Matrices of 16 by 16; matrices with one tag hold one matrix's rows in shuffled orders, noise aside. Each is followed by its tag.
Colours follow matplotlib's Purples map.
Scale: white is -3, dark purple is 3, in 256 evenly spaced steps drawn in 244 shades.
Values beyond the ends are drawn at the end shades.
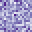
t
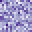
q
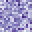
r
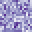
t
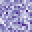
r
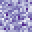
r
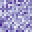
q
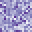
t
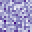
t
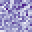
r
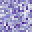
r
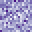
q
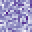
r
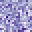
r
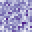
r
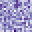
t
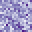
r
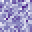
r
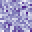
r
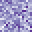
r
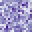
r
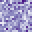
r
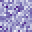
q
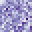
r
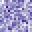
r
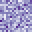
q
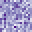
t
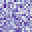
t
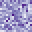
r
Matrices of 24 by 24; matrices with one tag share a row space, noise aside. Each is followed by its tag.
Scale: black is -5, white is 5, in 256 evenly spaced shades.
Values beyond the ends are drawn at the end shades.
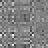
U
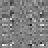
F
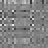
U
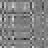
U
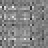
U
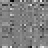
F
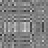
U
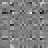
F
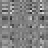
F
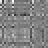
U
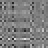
U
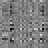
F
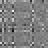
U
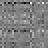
U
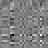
F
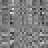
F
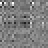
U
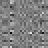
F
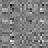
F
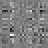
F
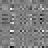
F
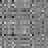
U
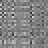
U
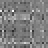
U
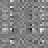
F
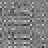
U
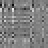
U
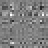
F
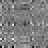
U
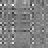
U
